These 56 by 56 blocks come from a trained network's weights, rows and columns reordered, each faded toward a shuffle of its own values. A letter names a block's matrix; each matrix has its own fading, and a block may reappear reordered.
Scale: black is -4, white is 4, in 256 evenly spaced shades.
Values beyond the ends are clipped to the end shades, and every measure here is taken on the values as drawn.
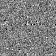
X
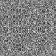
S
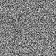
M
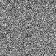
M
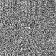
S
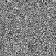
S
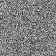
M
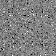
X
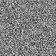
M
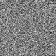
M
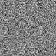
S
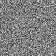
X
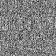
X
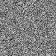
M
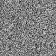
M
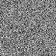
M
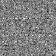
X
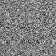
S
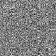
S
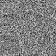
M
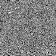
X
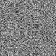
S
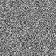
X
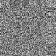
S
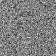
M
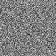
X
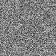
M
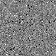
X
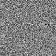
M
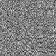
S
